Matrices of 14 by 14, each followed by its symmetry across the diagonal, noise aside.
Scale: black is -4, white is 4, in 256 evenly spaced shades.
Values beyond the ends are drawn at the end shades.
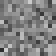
neither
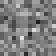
antisymmetric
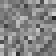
symmetric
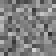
antisymmetric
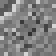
symmetric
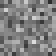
neither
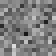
neither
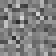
antisymmetric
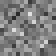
symmetric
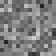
symmetric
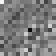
symmetric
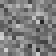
neither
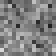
neither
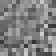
antisymmetric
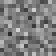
antisymmetric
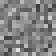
symmetric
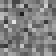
antisymmetric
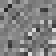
symmetric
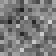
symmetric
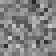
neither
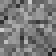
symmetric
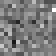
neither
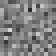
antisymmetric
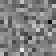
antisymmetric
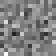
neither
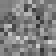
antisymmetric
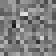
antisymmetric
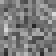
neither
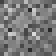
symmetric
